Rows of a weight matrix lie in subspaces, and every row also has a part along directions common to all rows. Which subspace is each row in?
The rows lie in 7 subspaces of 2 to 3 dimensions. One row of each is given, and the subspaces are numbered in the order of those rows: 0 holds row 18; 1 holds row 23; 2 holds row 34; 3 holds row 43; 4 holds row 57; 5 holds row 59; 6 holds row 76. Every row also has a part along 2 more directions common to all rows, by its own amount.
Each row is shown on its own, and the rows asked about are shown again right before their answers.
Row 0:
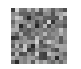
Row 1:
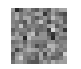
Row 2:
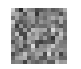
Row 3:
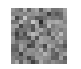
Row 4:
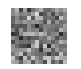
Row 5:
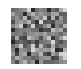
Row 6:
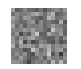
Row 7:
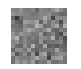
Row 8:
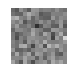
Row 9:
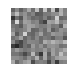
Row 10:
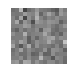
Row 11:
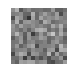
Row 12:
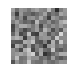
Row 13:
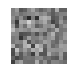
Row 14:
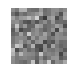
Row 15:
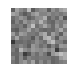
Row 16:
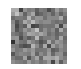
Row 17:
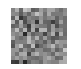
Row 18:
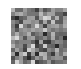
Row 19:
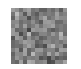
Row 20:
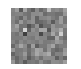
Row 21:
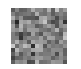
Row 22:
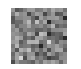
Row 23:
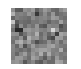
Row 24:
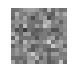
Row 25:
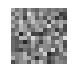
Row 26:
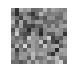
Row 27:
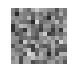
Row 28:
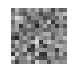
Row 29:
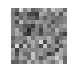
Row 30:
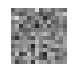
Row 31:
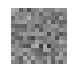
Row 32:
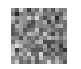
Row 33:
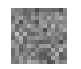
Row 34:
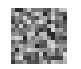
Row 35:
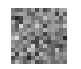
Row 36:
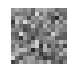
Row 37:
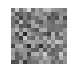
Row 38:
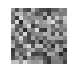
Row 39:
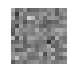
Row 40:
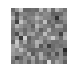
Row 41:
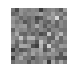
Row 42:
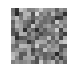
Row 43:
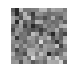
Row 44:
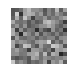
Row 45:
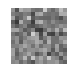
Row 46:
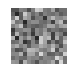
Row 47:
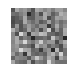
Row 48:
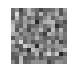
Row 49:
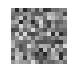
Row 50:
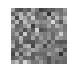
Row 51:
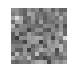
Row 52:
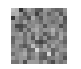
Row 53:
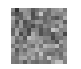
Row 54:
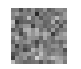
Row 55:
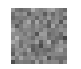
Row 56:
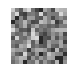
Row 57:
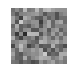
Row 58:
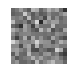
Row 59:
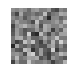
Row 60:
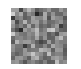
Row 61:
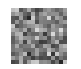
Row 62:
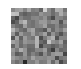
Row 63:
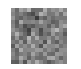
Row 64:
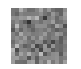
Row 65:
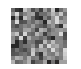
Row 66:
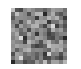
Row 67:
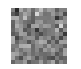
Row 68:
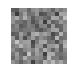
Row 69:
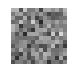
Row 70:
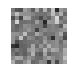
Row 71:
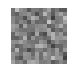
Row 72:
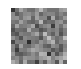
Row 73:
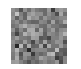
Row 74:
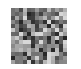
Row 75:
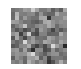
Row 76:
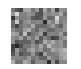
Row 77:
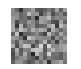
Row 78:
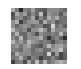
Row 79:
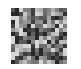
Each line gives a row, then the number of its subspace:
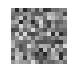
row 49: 4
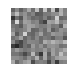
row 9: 6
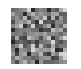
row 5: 2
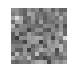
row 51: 0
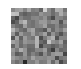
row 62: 3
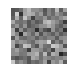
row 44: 5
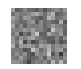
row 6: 5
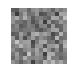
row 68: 0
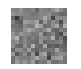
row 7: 0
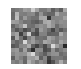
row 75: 5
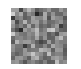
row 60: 1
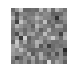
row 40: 6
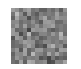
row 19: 5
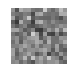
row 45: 3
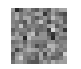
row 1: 2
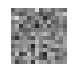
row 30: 0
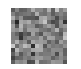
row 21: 6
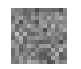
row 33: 4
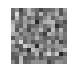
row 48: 5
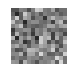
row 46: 3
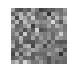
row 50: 4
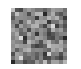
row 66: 2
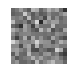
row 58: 2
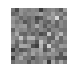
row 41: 1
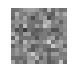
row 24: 5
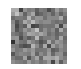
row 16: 1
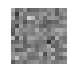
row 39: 5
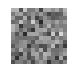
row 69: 4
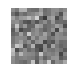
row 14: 6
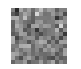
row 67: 1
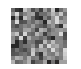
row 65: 6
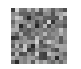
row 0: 0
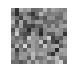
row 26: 3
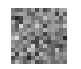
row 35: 0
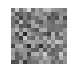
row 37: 4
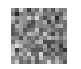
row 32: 6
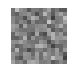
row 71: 2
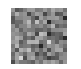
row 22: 2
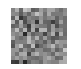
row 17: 4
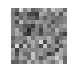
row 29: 3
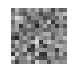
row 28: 0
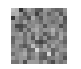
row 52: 1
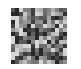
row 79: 1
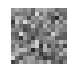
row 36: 1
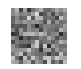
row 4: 1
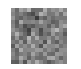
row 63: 3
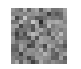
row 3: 4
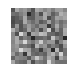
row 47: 0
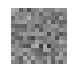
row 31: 1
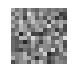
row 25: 0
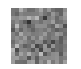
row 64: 6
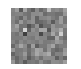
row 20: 4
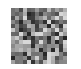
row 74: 0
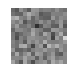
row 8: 0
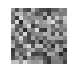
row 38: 4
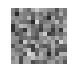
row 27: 5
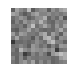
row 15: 2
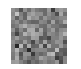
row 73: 3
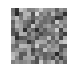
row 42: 1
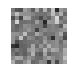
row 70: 6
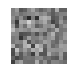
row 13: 6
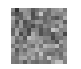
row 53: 3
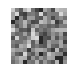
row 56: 3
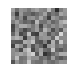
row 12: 5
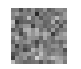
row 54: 1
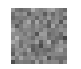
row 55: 2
